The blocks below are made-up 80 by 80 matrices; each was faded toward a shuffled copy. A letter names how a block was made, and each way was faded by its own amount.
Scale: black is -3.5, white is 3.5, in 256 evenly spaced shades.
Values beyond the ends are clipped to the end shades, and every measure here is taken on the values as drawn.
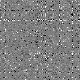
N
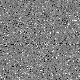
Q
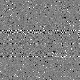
N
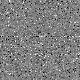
Q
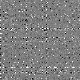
N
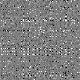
N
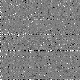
N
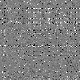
N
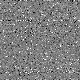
Q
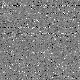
Q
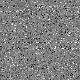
Q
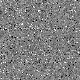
Q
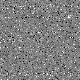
Q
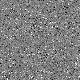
Q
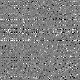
N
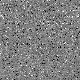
Q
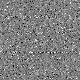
Q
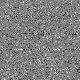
Q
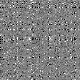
N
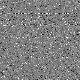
Q
